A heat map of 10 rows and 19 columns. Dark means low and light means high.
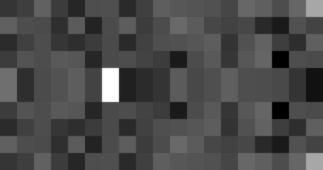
Histogram: skewed, a long tail of high values. Average level on the scale: 30%. Slope: none. Mirror symmetry: top to bottom.
